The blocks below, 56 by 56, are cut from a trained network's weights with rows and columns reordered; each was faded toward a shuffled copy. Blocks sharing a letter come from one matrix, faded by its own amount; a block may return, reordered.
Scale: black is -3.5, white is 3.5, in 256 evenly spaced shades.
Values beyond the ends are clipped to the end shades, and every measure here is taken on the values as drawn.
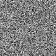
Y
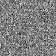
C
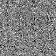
C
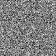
Y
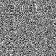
Y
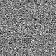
Y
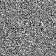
C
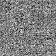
Y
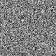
Y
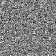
C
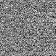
Y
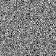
C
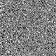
C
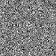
C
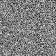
Y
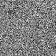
Y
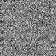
Y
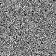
Y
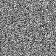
Y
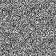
Y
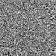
Y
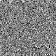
C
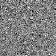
C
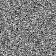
Y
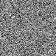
C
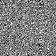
Y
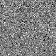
C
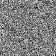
C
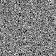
C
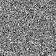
Y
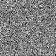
Y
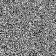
Y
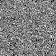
C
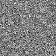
C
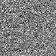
C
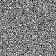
Y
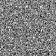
C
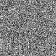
Y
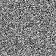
Y
